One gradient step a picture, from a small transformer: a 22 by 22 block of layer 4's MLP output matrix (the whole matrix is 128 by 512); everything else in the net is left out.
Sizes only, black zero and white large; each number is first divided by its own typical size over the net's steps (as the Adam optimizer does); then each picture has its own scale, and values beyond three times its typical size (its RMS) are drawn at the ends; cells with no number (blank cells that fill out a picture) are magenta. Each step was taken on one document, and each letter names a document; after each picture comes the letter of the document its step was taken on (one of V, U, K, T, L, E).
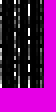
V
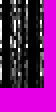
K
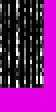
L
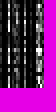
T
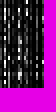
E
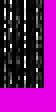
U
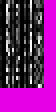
T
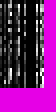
L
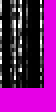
K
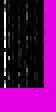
E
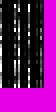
V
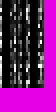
K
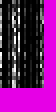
V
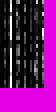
U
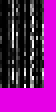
U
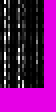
E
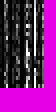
U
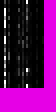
E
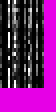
T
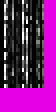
U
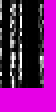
K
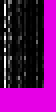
E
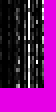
U
